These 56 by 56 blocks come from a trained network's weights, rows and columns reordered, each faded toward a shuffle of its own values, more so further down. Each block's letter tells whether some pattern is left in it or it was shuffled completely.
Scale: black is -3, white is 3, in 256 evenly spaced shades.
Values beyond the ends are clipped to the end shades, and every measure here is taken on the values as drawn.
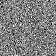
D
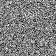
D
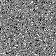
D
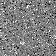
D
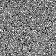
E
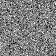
D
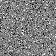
D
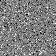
D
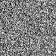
E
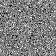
D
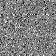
E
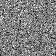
D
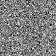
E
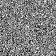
E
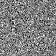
E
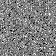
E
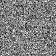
E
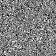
D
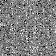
E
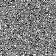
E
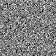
E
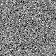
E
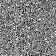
D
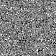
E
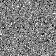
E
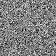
D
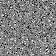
D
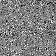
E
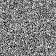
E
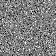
D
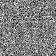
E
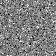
D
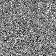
D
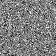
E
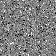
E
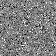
D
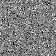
D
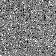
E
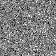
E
